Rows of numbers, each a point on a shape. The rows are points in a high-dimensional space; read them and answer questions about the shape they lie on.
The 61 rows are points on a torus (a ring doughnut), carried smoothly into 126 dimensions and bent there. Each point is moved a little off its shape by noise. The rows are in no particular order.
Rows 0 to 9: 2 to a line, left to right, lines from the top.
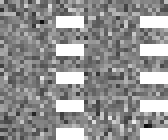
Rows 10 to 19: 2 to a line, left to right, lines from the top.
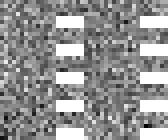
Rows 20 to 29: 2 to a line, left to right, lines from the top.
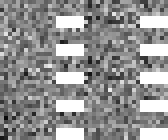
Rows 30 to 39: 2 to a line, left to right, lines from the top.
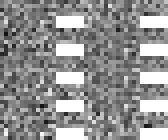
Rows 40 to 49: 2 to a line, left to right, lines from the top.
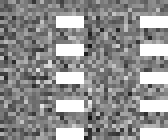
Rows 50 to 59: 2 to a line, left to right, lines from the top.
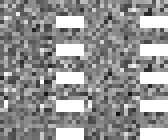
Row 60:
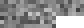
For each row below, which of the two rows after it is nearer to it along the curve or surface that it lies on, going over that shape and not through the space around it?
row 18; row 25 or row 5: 25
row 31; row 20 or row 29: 20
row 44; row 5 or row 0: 0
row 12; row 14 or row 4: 4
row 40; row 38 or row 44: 38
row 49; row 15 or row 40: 15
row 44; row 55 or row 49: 55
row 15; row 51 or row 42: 51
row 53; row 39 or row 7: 39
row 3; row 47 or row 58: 47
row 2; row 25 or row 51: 51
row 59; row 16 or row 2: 2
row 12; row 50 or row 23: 23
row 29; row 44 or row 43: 43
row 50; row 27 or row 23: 23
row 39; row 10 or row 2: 10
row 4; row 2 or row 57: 2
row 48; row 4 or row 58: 58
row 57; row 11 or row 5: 11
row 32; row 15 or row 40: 15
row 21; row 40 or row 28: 28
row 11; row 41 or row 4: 4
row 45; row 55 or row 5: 55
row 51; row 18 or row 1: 1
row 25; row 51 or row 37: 51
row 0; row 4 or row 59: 4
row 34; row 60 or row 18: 60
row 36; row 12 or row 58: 12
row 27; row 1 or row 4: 4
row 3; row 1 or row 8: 8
